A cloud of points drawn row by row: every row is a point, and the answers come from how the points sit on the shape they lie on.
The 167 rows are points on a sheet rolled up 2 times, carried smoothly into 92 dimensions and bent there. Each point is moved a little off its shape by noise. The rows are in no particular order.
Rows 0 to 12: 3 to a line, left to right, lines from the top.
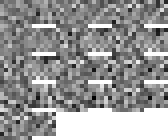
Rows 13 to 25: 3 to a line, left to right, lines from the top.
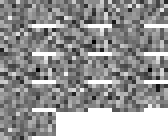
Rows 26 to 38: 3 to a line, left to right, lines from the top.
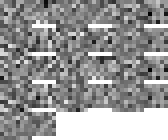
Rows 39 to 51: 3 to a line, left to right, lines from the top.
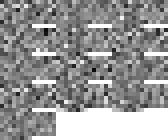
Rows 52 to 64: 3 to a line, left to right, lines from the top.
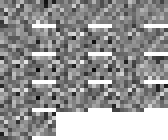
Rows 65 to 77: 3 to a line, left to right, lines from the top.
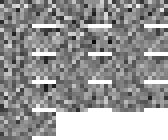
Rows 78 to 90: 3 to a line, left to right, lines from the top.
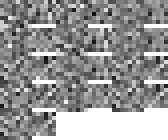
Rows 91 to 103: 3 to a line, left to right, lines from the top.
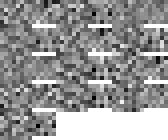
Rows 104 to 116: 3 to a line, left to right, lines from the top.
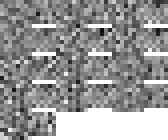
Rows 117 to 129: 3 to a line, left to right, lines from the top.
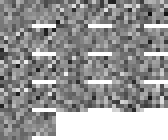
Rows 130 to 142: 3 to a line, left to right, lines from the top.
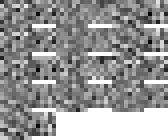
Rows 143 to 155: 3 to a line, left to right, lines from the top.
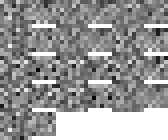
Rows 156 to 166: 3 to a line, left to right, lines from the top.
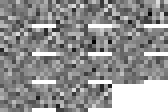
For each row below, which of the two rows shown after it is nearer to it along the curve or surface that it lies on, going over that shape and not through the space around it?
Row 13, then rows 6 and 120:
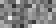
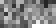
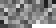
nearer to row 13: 6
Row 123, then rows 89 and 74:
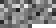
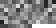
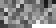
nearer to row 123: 89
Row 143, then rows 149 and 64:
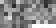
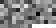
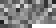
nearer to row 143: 64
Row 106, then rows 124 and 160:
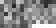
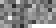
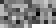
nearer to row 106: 124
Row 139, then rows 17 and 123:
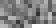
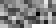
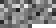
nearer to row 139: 123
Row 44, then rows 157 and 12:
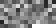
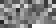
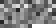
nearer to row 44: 157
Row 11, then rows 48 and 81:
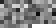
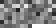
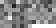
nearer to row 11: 48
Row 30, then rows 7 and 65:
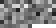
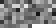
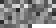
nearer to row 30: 7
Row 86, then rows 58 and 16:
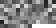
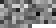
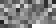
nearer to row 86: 16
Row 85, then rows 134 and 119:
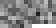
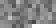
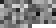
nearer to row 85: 134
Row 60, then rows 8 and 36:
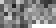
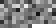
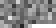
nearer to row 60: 36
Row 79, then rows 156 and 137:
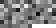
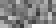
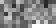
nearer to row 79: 137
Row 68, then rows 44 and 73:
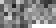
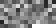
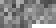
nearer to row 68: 44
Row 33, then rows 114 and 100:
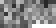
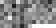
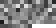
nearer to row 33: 114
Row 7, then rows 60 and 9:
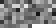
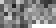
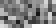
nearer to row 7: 9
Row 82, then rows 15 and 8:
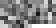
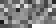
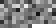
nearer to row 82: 8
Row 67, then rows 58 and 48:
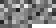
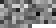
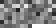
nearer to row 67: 48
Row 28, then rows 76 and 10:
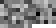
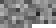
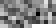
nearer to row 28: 10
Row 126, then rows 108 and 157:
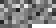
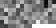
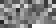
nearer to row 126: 157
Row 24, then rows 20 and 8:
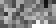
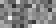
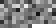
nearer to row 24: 20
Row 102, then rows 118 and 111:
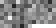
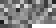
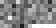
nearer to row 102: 111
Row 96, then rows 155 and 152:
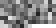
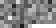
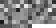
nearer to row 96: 152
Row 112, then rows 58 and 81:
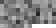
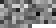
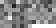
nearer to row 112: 81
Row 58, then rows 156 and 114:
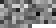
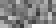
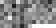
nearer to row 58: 114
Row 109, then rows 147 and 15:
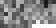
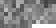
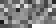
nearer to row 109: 15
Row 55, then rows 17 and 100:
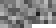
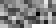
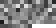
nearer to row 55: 100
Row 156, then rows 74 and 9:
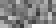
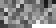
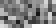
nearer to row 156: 74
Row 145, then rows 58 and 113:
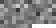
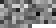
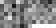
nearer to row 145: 113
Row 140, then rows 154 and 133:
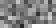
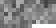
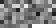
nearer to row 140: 154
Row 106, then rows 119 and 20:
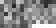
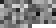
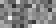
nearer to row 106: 20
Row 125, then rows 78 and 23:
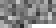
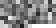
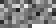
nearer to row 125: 23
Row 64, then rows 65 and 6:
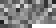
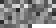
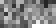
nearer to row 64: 65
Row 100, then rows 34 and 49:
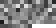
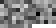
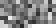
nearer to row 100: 34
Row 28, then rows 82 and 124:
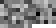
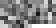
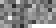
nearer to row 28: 82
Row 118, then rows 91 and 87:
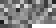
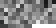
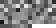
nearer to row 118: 87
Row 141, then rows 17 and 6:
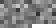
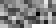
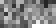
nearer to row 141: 6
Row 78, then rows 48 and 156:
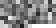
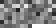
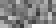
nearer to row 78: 48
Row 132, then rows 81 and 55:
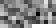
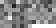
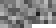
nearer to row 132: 81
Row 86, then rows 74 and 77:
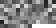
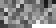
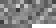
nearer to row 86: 74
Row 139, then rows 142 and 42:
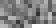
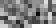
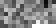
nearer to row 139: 42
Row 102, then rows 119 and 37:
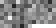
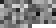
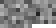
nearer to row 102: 37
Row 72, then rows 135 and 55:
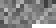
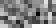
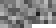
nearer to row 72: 55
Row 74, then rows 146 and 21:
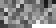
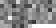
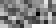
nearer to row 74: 146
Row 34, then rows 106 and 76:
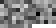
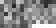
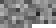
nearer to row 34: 106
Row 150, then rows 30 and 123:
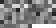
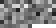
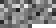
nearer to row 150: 30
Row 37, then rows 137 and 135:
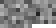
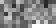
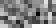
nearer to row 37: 137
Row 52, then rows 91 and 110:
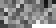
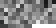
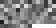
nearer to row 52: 91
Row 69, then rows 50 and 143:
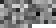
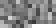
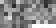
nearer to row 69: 143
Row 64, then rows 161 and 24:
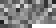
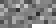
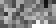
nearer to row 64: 24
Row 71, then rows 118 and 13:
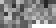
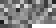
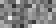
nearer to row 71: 13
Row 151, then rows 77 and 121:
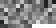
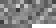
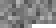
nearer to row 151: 77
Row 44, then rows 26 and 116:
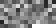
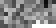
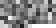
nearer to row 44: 26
